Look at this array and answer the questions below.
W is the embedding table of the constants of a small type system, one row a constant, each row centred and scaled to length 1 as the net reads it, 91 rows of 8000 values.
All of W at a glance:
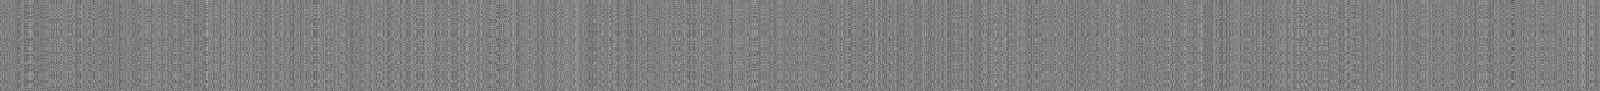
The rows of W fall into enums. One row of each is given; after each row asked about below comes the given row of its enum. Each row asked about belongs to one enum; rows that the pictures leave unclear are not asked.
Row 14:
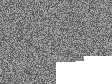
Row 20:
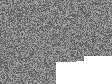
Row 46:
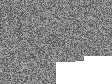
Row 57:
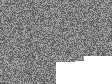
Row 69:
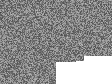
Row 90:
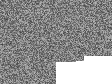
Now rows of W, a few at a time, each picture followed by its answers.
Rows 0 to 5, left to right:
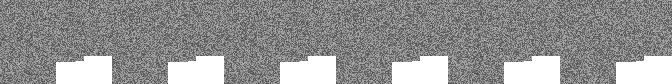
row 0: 14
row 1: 20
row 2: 14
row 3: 20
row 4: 57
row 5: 69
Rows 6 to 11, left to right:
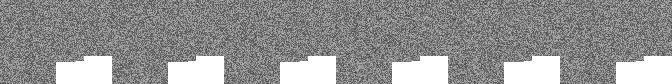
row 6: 57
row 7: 69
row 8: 14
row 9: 46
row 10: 90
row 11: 57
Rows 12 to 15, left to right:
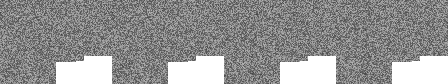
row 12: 69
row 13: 69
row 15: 57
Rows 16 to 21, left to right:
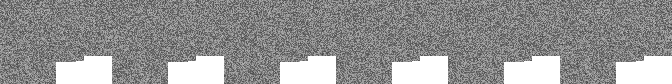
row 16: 90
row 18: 14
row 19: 20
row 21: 90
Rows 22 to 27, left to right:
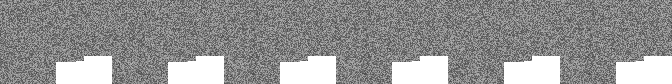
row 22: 20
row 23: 14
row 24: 57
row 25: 57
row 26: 69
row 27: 57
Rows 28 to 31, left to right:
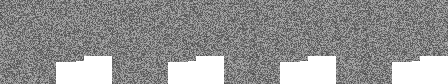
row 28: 69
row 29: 20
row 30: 57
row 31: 57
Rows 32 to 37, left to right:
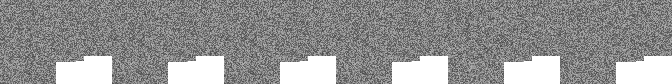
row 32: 57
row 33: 14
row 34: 14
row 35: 14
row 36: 46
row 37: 20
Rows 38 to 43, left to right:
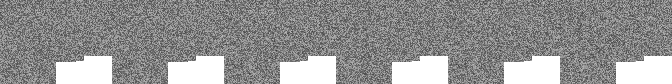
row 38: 69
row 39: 69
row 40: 90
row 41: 57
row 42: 90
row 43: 46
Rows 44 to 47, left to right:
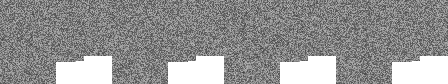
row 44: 14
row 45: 69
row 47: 57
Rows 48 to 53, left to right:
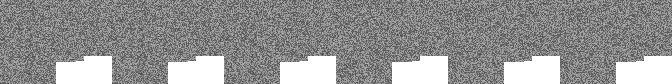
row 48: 57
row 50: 14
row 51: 69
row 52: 20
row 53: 20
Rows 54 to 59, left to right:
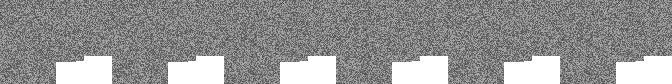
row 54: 69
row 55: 69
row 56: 14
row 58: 69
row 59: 14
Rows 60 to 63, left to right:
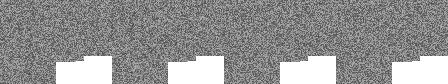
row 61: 46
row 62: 20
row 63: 20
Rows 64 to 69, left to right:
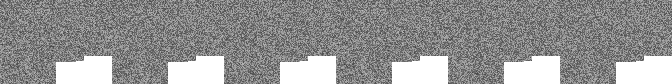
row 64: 90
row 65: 69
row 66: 14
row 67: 90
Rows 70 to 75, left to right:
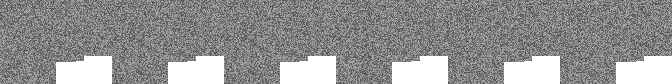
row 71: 14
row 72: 14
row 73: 57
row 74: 20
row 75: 20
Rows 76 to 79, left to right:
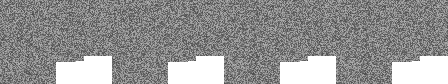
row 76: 14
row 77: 20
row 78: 57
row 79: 57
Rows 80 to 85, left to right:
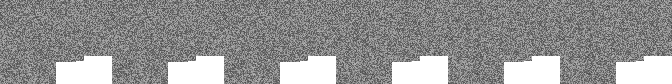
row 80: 69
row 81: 69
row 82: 69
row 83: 14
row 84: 57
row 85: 57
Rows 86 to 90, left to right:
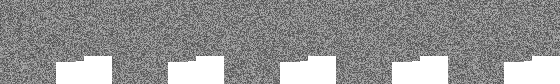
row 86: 46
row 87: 20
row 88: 69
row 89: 20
